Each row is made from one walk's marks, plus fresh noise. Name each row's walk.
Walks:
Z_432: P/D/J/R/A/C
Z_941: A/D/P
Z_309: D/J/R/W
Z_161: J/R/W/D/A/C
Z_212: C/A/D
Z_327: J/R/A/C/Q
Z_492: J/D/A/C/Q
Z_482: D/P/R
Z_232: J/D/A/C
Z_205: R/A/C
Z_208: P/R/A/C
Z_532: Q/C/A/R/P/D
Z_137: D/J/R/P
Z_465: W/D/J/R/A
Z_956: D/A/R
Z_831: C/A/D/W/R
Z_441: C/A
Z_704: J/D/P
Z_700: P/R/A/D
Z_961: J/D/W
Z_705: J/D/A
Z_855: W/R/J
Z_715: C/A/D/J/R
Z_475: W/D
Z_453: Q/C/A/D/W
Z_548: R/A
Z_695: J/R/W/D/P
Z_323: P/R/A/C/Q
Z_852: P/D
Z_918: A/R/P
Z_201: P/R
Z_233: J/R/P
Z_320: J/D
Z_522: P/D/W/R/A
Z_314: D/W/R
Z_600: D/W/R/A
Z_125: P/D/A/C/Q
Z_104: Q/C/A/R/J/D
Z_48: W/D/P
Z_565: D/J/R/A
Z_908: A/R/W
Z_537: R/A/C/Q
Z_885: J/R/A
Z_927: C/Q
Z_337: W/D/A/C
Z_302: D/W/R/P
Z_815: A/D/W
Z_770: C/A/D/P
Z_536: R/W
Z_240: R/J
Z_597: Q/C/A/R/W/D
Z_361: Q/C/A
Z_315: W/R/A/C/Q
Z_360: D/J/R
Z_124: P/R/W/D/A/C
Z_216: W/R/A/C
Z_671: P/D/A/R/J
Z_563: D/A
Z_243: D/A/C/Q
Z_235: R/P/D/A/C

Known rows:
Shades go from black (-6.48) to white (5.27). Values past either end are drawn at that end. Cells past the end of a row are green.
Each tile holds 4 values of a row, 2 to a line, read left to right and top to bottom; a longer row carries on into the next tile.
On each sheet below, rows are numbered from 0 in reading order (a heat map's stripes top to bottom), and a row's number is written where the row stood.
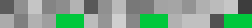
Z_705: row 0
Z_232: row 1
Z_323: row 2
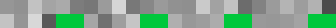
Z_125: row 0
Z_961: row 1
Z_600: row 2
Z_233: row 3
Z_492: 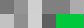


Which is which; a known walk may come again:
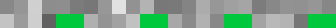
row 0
Z_104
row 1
Z_465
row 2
Z_563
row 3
Z_441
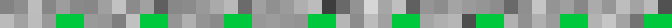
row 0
Z_337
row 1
Z_855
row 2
Z_548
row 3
Z_201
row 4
Z_671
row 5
Z_361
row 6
Z_565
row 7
Z_315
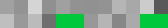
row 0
Z_453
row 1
Z_908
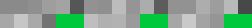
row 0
Z_205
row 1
Z_831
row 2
Z_216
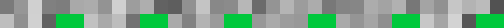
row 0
Z_492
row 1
Z_597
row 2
Z_705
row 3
Z_885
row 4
Z_956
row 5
Z_532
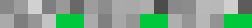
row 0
Z_309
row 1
Z_482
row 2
Z_700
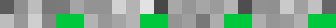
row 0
Z_232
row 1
Z_522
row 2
Z_536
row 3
Z_600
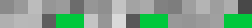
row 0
Z_327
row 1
Z_125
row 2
Z_233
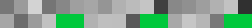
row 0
Z_961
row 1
Z_323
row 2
Z_208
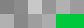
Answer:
Z_815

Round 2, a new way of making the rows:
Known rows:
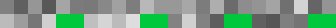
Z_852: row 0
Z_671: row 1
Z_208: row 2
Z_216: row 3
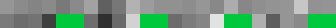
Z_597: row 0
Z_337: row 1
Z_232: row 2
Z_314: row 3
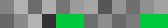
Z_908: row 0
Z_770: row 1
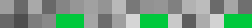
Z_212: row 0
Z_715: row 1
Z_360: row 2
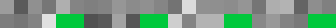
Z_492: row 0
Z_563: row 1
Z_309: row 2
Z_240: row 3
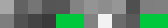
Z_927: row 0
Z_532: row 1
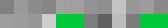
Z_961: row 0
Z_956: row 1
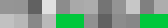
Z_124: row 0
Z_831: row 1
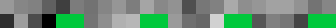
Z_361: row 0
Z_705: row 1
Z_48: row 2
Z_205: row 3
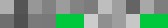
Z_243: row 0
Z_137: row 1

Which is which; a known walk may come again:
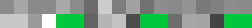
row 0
Z_432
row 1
Z_885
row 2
Z_918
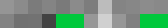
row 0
Z_597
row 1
Z_233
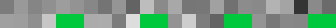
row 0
Z_961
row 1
Z_704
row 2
Z_323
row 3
Z_104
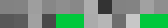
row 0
Z_563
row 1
Z_125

